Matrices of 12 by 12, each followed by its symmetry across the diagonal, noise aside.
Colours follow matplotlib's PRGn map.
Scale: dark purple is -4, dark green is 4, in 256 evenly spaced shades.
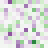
neither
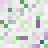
symmetric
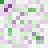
symmetric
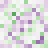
symmetric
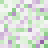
symmetric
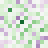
symmetric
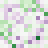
symmetric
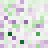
neither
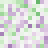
neither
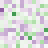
neither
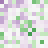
symmetric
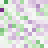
neither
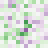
neither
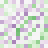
symmetric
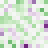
symmetric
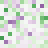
neither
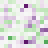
neither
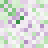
symmetric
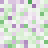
neither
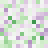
neither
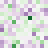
neither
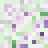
symmetric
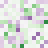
symmetric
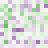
neither
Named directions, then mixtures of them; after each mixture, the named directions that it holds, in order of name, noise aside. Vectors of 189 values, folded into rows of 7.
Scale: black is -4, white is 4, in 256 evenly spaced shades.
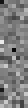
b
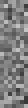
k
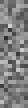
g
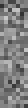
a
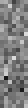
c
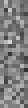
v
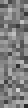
a, k, v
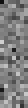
b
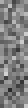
c, v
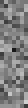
b, k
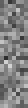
a, b, v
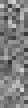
a, c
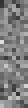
a, b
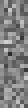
v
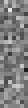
a, v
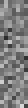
g, v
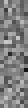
v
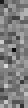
b, v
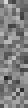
a, c, v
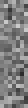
k
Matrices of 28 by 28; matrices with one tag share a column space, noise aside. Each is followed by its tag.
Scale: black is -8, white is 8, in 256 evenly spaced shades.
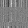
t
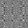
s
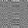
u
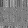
t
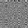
u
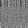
t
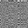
u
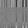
t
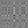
s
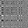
s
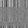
t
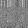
t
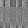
t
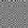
u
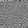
u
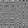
u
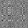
s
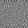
u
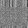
t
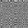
u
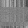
t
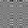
u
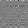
u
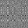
s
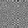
u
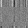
t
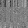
t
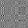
s
